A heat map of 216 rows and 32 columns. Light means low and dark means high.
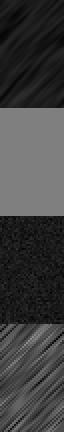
It is made of 4 by 1 panels. Panel 1,1: very high, slanting up to the right, faint in contrast. Panel 2,1: middling, flat. Panel 3,1: very high, fine-grained, faint in contrast. Panel 4,1: high, slanting up to the right.
